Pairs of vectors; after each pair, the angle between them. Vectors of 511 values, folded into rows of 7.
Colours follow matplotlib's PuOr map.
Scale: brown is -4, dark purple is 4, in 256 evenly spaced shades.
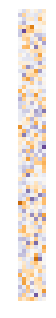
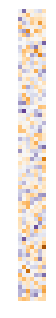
partly aligned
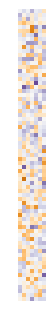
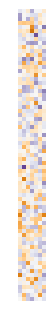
nearly parallel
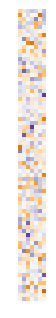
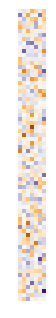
nearly opposite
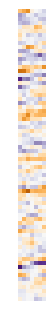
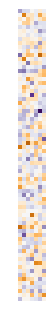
partly opposed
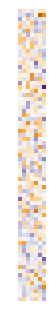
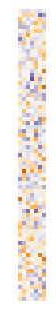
nearly opposite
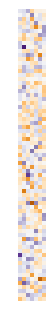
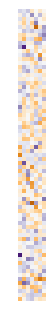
nearly parallel
